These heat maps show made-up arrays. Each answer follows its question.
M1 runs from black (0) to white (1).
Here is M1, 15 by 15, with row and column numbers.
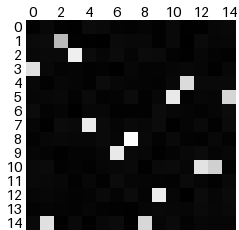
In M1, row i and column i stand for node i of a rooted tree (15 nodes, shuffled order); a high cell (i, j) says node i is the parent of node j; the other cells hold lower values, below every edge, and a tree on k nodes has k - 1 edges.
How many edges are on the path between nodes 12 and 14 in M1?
3
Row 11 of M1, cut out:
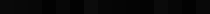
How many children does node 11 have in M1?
0
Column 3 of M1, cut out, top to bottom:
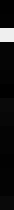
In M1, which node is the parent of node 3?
2
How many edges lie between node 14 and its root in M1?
1
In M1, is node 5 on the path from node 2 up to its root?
yes
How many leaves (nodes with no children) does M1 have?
4
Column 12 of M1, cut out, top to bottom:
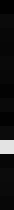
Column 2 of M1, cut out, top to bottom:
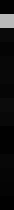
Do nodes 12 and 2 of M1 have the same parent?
no
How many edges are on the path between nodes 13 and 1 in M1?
4
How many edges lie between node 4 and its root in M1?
4
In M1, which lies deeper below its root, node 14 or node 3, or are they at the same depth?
node 3
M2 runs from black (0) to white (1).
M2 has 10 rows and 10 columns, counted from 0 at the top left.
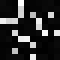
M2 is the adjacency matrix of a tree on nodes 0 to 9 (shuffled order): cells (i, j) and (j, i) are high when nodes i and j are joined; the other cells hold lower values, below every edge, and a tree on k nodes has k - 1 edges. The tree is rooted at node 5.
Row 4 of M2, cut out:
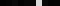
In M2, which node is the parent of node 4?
6
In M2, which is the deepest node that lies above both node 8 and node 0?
2
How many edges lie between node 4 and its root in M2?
4
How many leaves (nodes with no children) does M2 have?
6
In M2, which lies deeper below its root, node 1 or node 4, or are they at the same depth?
node 4
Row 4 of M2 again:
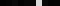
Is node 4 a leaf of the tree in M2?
yes
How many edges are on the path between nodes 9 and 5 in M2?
1
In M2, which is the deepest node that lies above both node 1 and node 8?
2
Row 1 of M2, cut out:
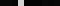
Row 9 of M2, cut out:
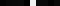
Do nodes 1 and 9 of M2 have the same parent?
no
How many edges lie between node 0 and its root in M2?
3
